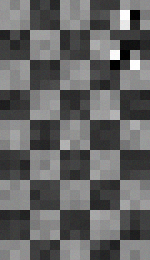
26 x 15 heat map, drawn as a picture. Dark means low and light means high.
Values change most from cell to cell in the top right. In the top right lies a patch that is rougher than the rest. A checkerboard runs through the table. No overall slope runs across the table.
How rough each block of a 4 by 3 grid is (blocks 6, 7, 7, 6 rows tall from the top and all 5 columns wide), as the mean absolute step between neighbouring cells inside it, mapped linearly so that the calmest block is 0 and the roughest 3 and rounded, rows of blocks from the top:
013
011
010
011
